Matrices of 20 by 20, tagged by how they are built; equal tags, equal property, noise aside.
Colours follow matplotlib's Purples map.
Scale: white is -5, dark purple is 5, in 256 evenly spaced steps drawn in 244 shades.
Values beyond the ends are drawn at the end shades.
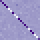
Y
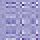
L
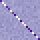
Y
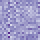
L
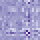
L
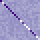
Y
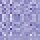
L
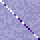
Y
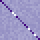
Y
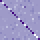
Y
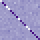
Y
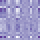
L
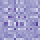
L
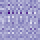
L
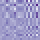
L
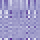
L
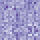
L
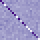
Y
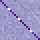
Y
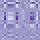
L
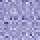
L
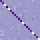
Y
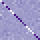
Y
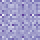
L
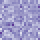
L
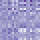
L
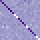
Y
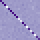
Y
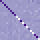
Y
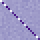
Y
